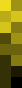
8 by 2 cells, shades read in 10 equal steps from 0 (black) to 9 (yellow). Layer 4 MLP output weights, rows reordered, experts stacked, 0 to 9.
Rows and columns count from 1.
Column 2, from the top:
6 8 5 6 4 5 1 0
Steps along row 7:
down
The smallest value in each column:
2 0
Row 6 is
2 5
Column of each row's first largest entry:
1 2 1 2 1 2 1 1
